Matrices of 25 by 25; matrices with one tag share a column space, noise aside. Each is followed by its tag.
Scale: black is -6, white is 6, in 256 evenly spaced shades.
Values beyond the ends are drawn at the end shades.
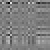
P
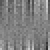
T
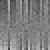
T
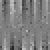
T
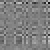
P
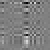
P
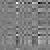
P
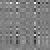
P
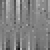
T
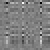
P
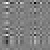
P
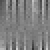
T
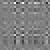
P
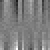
T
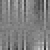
T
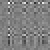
P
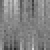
T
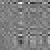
P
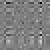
P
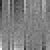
T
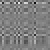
P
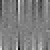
T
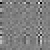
P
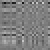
P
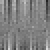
T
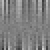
T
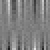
T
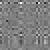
P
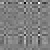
P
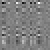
P
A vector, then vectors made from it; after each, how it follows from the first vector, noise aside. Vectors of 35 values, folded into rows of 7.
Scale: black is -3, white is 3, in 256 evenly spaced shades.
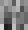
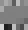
partly zeroed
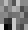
copied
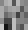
copied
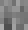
shrunk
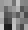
copied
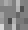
partly zeroed
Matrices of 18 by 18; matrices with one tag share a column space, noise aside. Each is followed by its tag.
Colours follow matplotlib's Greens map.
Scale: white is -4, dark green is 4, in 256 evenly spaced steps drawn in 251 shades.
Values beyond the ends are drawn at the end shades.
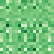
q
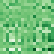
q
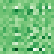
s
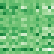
s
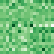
q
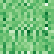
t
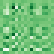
s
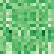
t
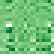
q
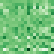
s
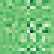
q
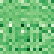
q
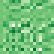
q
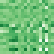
q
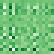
s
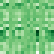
t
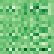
s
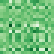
q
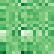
t
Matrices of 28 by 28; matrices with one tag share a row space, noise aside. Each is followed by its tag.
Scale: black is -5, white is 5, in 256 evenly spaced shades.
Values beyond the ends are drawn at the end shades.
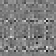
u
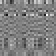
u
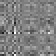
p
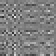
p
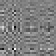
p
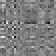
p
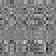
u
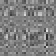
u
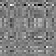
u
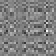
u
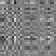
p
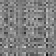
u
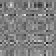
u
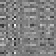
p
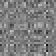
u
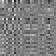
p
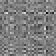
u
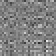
u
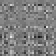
u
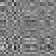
p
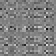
u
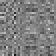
p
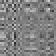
p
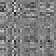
p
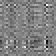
u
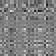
u
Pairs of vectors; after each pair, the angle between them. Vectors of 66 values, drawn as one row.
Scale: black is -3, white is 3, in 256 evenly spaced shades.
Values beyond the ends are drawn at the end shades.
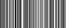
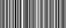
nearly parallel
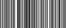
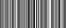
partly aligned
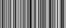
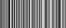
partly opposed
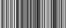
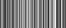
partly opposed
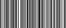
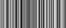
partly aligned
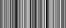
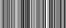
nearly opposite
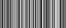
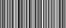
partly aligned
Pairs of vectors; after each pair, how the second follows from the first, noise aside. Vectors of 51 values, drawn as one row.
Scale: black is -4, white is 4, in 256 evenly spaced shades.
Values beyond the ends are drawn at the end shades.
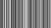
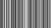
copied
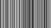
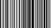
scaled up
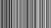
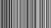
copied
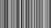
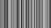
copied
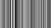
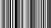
scaled up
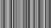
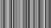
copied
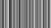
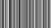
copied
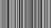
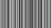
copied
